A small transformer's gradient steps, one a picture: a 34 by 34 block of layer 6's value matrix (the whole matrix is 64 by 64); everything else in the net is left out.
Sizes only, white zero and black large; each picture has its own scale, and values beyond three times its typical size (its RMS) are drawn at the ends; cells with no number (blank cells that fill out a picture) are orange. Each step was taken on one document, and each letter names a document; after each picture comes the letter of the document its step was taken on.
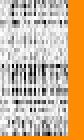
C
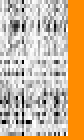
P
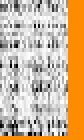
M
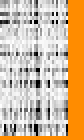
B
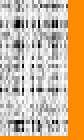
M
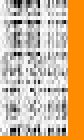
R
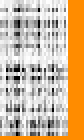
M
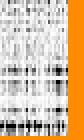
R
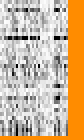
P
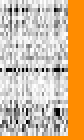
P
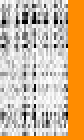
C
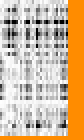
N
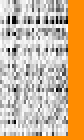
N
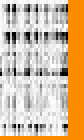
N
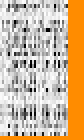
C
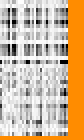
N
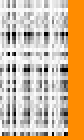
N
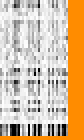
R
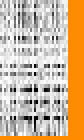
R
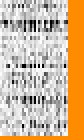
C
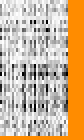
C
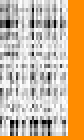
M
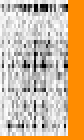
C
